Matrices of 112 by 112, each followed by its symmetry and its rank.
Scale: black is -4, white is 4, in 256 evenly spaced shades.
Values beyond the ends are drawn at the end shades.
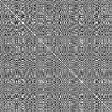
symmetric, rank five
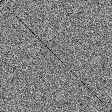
symmetric, full rank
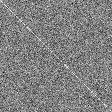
symmetric, full rank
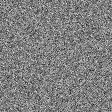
symmetric, full rank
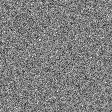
symmetric, full rank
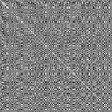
symmetric, rank five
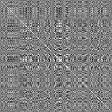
symmetric, rank five
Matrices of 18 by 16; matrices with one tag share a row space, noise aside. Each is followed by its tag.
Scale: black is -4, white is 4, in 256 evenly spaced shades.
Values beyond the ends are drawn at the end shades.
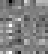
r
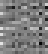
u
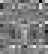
u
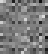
u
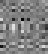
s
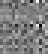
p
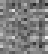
u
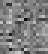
r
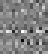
p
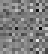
p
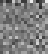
p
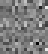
p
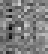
r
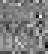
p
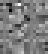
r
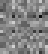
u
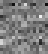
u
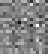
p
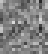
u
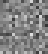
p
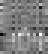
u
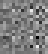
p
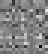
p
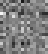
s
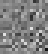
p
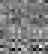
u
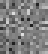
s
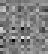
s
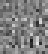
p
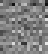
u
